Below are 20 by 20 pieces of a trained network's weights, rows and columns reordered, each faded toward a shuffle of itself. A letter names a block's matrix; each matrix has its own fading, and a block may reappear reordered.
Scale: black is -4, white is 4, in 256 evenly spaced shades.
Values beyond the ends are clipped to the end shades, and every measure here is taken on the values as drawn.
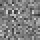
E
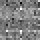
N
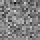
E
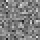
E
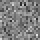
E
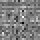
N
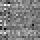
N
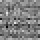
N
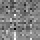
N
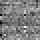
N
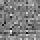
N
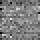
N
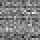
N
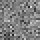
E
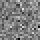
E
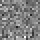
E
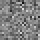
E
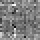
N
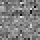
N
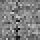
N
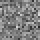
E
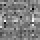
N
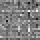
N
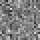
E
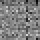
N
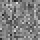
E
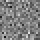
E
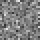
E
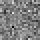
E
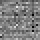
N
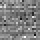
N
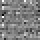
N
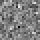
E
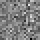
E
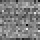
N
